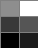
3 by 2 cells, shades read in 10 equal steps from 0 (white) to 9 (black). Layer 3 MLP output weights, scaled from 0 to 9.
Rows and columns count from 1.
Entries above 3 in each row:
1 2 2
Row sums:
4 13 17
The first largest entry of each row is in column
1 1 1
